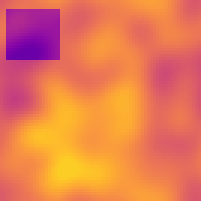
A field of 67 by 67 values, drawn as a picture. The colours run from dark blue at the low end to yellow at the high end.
An odd patch, lower than its surroundings, sits in the top left. The top left is the roughest part. No regular stripes run through it. The top left is the ninth with the lowest average.
